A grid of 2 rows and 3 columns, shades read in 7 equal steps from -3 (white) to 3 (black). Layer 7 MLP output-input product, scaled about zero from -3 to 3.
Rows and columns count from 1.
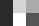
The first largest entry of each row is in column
1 1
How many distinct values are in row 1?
3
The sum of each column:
4 -5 0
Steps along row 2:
down up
